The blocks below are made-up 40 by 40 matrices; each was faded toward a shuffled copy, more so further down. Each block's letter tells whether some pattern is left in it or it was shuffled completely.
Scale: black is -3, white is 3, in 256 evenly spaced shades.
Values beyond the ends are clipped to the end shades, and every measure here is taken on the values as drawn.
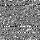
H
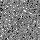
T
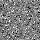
T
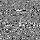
H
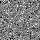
T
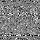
H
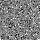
T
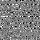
H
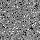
T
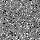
T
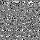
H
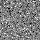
T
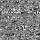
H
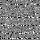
H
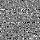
H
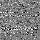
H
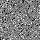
T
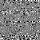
H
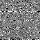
H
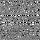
H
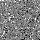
T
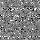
H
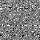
H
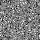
T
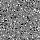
T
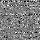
H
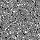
T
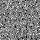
T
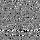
H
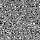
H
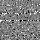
H
